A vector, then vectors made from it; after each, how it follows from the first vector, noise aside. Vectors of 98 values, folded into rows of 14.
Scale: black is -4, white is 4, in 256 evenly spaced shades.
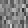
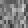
sign-scrambled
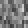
sign-scrambled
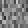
reversed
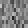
wrapped around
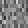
reversed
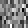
scaled up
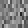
wrapped around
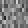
reversed
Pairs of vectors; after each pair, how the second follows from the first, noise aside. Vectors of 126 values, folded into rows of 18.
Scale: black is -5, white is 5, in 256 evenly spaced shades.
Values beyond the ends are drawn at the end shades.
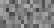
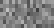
sign-scrambled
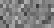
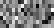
scaled up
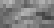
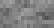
shrunk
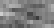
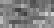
reversed
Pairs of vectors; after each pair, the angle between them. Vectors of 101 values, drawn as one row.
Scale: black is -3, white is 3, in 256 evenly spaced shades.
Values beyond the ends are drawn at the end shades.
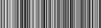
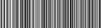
nearly parallel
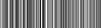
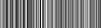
nearly parallel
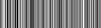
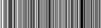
orthogonal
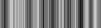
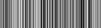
partly aligned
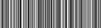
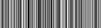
nearly parallel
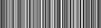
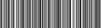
partly aligned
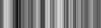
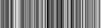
partly opposed
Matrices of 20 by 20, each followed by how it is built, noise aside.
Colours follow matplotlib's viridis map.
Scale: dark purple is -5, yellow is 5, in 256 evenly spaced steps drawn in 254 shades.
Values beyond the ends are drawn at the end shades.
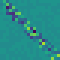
banded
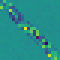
banded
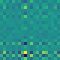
low rank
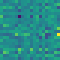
low rank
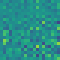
low rank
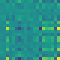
low rank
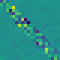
banded
